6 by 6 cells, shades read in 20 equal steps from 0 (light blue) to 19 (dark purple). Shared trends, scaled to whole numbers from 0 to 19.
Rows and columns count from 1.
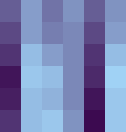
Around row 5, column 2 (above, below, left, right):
1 2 17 3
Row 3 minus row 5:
-2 0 2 0 -3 1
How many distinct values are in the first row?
4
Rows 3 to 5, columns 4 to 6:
7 15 2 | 7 16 0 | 7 18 1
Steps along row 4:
down up up up down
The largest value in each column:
18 5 9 7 19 6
